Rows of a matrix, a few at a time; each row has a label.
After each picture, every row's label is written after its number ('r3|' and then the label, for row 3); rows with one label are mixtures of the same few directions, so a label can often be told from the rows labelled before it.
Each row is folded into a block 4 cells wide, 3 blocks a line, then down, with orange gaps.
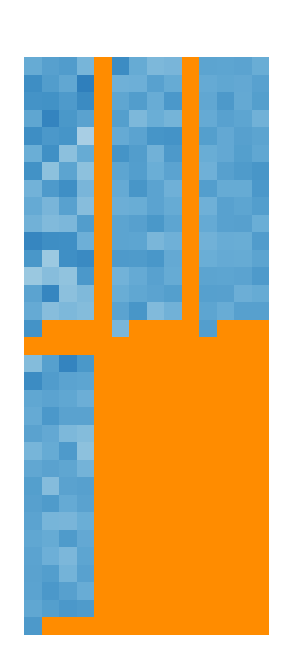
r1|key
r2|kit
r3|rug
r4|kit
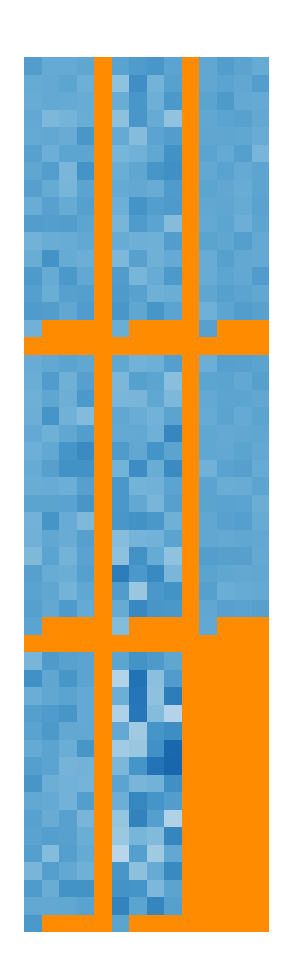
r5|key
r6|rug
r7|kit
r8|rug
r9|key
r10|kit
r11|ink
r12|rug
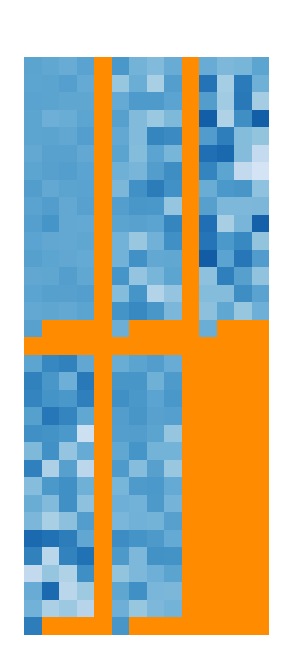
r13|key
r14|ink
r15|rug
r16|key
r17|key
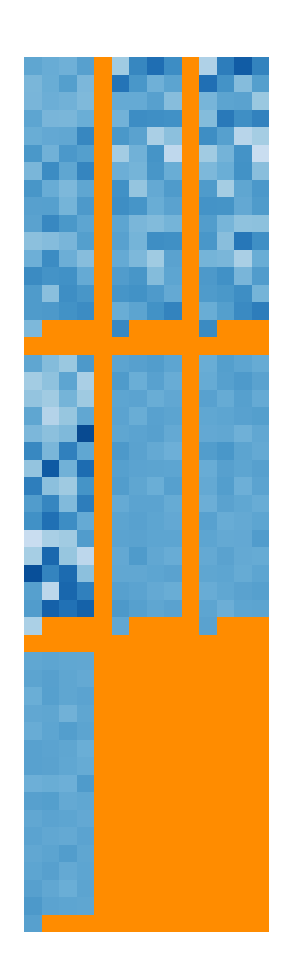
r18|key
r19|kit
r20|kit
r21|key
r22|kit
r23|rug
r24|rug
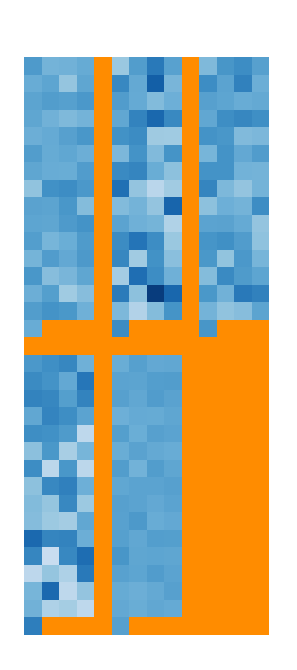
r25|ink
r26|ink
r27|ink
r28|key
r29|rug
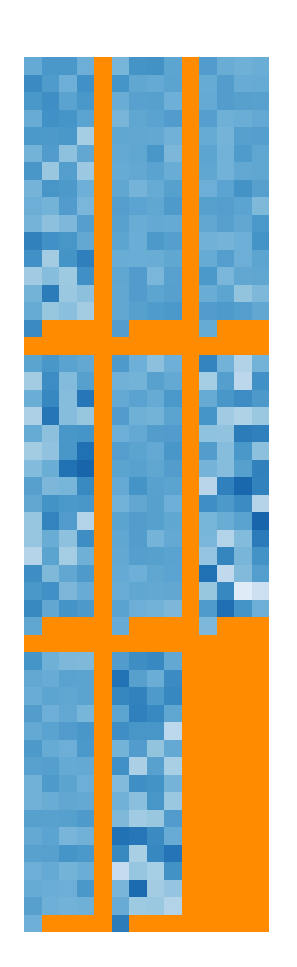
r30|key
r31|kit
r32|ink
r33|rug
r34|kit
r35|ink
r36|kit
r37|key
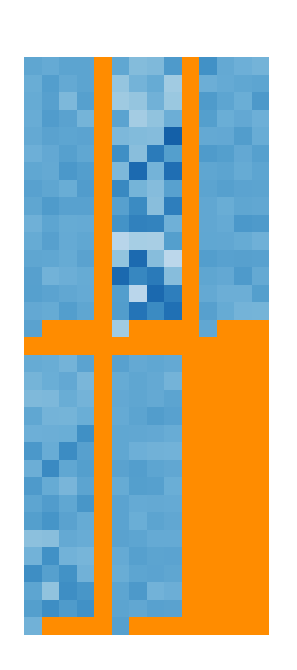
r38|rug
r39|key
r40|kit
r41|key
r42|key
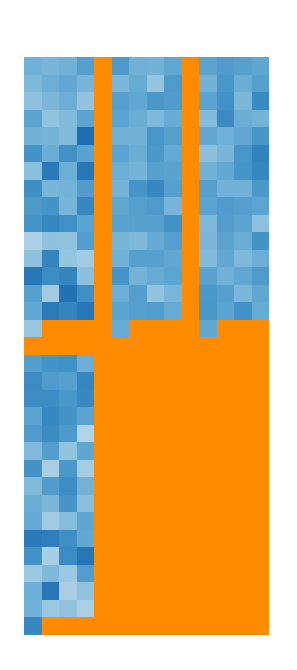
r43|key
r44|ink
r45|rug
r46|key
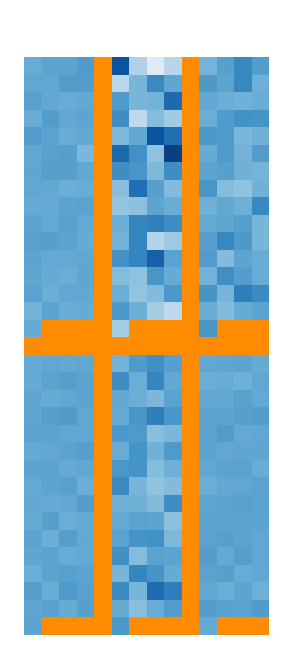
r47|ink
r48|kit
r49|ink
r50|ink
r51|ink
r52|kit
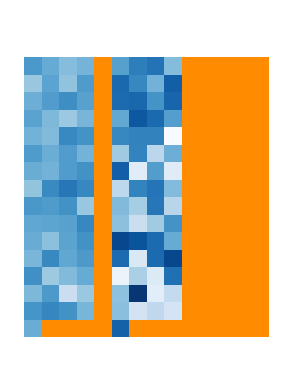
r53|ink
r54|key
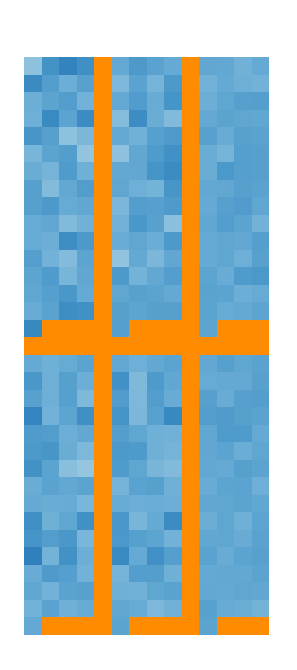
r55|kit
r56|rug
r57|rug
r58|rug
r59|rug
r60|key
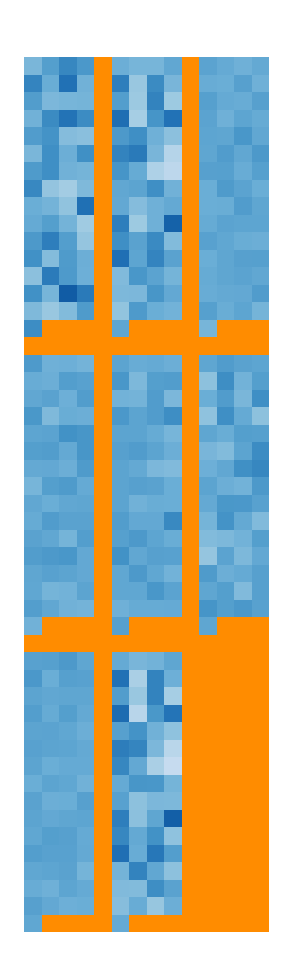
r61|ink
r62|rug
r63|kit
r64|kit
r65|rug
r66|rug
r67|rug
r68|rug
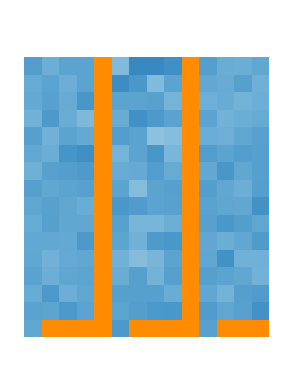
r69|rug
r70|kit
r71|key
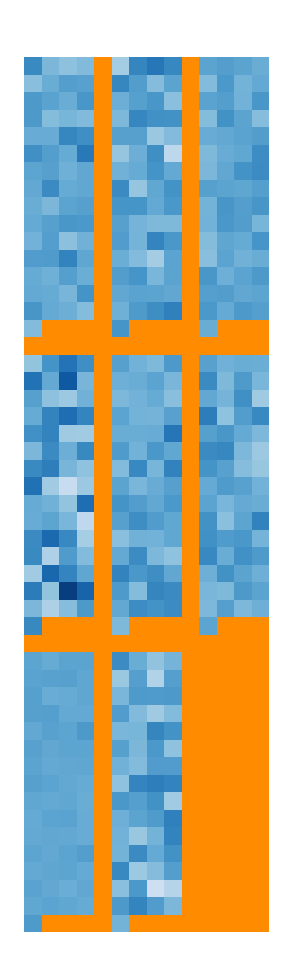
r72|kit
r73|kit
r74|rug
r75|ink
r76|key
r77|rug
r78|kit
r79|ink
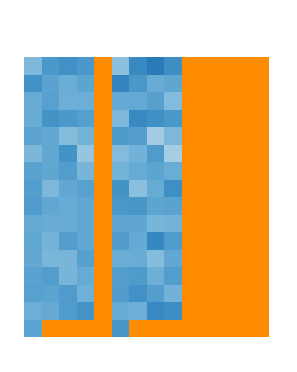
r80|kit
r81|kit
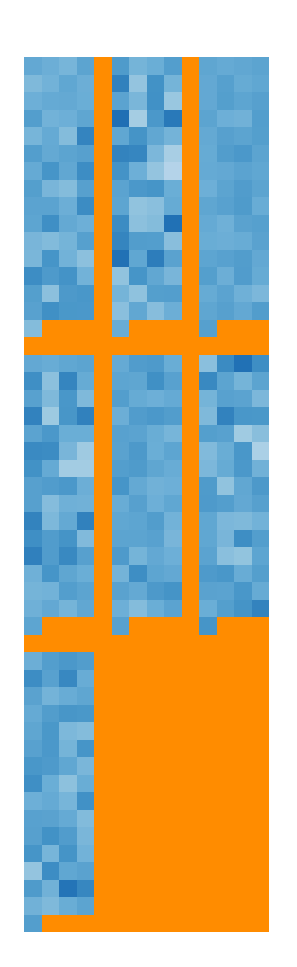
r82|key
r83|rug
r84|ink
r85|rug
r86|ink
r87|kit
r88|ink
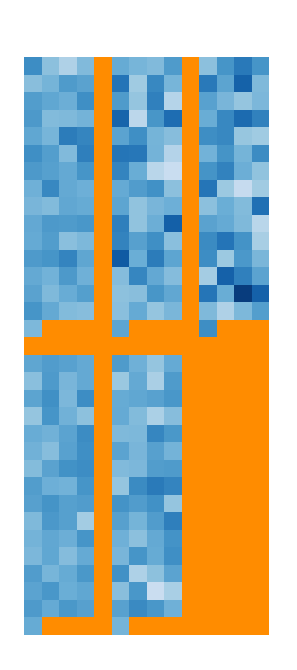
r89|kit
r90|rug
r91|ink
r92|rug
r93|ink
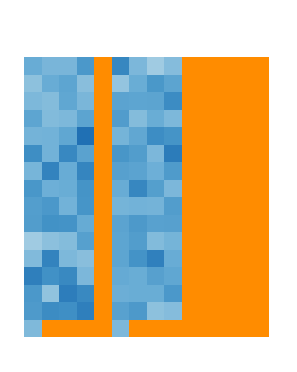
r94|key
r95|kit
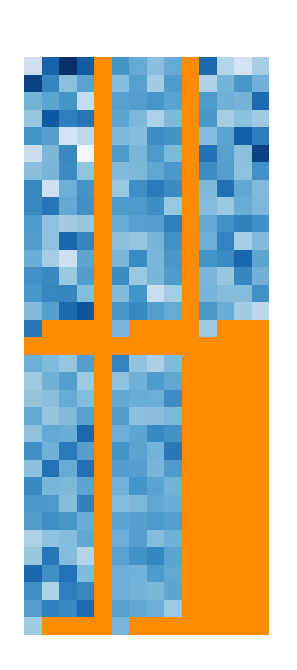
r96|kit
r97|ink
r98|kit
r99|key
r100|kit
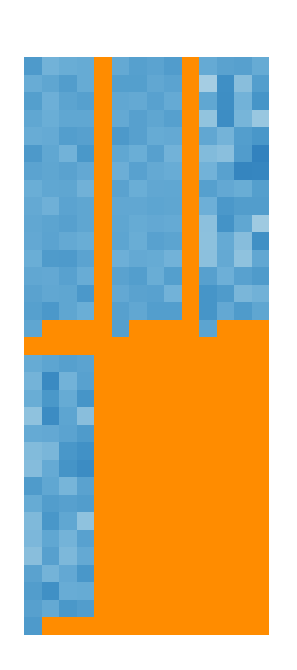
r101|kit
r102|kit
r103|rug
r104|rug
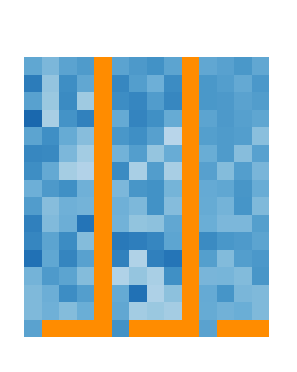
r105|rug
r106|key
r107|key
